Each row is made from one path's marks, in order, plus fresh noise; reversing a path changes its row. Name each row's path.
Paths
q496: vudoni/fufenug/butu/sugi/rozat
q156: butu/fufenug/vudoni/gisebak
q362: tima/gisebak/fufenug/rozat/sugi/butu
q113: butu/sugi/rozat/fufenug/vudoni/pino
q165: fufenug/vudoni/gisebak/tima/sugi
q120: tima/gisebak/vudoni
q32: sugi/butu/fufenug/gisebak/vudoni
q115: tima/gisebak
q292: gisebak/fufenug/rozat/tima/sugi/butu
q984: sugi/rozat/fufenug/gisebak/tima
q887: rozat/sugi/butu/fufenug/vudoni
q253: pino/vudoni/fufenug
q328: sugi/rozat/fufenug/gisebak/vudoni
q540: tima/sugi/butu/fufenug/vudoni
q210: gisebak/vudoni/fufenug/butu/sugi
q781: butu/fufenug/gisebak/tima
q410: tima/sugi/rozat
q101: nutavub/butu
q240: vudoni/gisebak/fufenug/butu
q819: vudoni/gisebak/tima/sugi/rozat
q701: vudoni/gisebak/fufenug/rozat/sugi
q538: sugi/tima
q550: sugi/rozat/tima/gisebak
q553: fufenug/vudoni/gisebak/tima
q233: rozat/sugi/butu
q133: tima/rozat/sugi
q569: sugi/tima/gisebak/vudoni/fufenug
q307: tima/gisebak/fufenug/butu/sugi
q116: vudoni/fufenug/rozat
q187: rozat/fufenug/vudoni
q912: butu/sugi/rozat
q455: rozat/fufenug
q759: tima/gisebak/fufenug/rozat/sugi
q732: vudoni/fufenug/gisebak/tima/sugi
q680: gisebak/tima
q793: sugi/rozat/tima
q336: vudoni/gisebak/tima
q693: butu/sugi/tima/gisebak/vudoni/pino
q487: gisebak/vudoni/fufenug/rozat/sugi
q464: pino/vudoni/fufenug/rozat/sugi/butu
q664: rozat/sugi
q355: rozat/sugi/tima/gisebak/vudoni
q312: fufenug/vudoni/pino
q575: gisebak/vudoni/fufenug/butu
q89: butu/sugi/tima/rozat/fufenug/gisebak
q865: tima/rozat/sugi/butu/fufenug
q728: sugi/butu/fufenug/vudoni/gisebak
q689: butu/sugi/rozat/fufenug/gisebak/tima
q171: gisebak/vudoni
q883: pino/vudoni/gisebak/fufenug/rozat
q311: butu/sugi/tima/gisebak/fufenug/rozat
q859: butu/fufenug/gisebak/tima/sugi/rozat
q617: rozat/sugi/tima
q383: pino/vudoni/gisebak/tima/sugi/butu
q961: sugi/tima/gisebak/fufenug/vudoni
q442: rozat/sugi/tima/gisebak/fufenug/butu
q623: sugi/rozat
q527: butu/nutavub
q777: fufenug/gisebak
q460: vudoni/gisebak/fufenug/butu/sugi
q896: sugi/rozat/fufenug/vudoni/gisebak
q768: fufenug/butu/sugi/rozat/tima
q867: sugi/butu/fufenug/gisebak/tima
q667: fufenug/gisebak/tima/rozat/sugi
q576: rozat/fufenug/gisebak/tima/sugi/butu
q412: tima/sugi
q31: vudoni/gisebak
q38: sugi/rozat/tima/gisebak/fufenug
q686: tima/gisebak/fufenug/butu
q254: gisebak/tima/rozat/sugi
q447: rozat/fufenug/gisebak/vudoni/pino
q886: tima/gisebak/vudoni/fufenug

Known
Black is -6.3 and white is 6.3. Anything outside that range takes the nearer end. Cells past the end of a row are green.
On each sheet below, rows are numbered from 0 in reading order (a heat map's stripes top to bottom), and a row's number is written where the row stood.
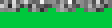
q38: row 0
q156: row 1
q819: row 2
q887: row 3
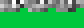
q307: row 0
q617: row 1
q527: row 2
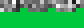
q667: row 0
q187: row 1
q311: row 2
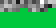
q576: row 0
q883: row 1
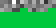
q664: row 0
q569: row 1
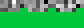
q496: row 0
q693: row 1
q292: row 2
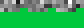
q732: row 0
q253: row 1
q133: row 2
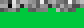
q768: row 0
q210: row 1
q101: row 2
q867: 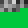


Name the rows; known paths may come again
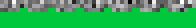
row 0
q496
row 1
q455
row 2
q569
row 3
q793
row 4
q576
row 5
q865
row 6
q240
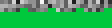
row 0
q961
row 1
q210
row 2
q355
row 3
q867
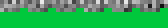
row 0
q538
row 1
q623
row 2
q886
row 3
q777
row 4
q527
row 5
q113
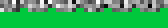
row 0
q667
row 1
q307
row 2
q311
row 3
q883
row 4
q768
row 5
q550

